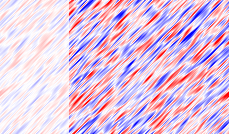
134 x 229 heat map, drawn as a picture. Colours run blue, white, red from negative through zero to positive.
The left part is calmer, up to a seam about 30% of the way across. No overall slope runs across the table. Overall the values sit about 50% of the way up the scale. No row or column stands out. The grain runs diagonally up to the right.
